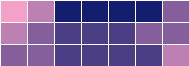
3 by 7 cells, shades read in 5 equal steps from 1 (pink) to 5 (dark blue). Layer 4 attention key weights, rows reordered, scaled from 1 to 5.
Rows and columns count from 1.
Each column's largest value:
3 3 5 5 5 5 3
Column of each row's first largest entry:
3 3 3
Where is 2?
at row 1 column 2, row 2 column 1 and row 3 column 7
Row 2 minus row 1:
1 1 -1 -1 -1 -2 0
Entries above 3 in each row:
4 3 4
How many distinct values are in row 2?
3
